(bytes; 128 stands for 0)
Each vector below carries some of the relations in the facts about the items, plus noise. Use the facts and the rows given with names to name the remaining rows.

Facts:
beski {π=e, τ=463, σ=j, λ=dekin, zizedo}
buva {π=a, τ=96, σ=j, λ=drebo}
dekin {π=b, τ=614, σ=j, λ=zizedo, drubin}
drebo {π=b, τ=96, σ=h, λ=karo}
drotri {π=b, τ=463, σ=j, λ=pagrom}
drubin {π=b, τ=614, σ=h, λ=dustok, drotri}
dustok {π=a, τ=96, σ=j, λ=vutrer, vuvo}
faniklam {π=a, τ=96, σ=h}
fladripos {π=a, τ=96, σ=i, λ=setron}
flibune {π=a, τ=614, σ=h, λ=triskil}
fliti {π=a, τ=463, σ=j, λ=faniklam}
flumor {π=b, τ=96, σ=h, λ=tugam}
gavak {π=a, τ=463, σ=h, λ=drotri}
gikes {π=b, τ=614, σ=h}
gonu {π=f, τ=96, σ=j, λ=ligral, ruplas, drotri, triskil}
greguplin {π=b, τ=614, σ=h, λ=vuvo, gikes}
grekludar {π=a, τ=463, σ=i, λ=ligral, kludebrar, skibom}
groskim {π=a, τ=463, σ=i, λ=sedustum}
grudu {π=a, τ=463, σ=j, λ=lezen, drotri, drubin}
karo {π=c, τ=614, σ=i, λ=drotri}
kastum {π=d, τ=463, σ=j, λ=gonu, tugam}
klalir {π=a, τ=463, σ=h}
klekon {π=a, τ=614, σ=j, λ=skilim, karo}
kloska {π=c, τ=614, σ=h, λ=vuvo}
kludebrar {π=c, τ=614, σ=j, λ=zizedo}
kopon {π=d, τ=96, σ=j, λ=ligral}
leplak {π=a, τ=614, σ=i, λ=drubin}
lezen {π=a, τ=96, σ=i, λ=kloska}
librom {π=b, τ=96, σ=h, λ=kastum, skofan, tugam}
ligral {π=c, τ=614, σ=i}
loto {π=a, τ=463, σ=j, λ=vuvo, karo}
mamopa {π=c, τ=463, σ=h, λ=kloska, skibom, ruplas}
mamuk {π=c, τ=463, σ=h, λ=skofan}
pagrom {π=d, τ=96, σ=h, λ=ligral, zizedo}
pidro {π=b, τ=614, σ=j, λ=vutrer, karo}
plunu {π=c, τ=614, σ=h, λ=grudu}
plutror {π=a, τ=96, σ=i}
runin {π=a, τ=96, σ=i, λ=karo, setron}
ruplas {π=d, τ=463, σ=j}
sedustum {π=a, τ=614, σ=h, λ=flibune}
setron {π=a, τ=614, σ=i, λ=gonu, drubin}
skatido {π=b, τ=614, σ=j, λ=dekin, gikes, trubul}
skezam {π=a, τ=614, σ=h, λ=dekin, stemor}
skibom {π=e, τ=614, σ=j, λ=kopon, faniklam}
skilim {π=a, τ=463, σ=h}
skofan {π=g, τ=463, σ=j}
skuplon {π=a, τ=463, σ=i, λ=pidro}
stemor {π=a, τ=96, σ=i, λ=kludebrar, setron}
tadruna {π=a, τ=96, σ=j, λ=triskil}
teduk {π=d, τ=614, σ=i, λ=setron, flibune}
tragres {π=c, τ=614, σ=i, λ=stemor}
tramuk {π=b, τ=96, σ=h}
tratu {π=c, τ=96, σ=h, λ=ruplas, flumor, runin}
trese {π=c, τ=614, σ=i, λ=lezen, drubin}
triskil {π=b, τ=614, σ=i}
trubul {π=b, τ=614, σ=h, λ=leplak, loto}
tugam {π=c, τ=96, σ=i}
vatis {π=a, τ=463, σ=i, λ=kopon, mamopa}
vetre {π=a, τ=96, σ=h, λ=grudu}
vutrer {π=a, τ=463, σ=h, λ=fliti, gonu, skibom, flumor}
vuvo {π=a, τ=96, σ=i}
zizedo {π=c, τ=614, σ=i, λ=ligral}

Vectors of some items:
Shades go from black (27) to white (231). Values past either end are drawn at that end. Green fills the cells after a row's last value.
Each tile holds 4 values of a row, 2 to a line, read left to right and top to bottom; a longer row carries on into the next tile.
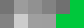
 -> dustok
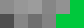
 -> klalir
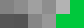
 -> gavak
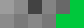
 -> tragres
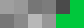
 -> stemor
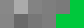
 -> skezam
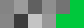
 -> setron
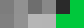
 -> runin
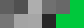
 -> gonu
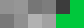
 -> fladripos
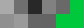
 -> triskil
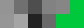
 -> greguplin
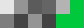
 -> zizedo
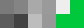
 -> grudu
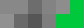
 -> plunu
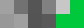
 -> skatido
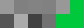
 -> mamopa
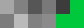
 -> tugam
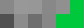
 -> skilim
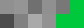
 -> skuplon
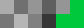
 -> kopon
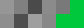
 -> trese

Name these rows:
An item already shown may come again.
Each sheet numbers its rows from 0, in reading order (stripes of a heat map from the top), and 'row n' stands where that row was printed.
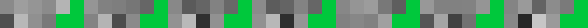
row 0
fliti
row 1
tratu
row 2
drebo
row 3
drebo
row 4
vetre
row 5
mamopa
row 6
leplak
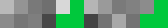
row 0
kludebrar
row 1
grekludar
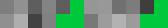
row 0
kloska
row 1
plutror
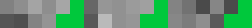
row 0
gavak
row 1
loto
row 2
teduk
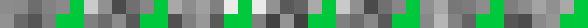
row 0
plunu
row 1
ligral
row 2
beski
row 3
zizedo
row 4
ligral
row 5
skibom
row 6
gavak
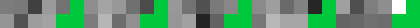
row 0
karo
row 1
faniklam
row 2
gikes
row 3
vuvo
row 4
drotri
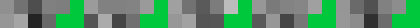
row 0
greguplin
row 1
mamopa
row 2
skatido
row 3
mamuk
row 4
trubul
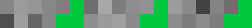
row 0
vutrer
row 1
klekon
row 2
tragres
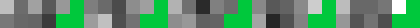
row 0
pagrom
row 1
pidro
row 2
triskil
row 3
drubin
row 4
dekin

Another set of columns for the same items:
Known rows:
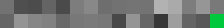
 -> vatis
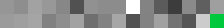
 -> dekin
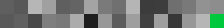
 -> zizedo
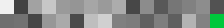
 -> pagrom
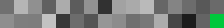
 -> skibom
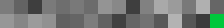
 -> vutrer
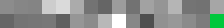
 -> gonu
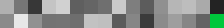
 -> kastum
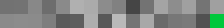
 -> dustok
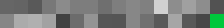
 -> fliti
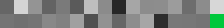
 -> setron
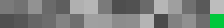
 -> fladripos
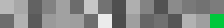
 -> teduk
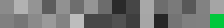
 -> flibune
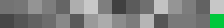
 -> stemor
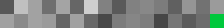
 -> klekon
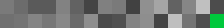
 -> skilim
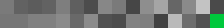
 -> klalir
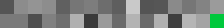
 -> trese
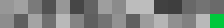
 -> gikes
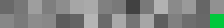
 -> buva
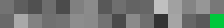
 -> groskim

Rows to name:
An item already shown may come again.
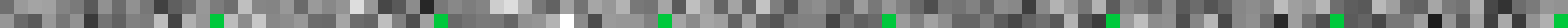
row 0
plunu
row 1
pidro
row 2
gonu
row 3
klekon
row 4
vutrer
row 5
grudu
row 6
zizedo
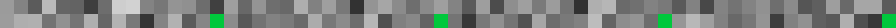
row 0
drotri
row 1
vetre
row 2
faniklam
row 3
loto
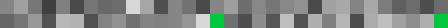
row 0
triskil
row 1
tramuk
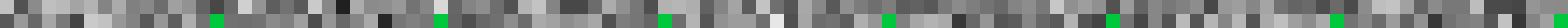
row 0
kopon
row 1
setron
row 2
runin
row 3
teduk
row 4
fliti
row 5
tramuk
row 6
kludebrar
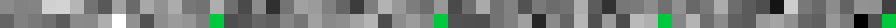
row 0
gonu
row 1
plutror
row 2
ligral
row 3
beski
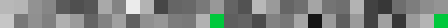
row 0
drubin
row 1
zizedo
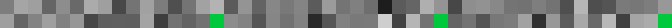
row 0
skezam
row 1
kloska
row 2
tragres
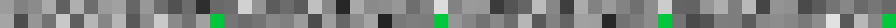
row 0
drebo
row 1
setron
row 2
leplak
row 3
tratu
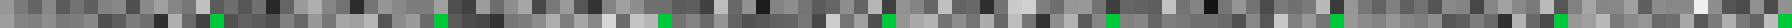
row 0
gavak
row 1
vuvo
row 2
tugam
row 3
mamopa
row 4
drotri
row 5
mamuk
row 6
gavak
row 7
skatido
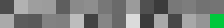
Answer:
karo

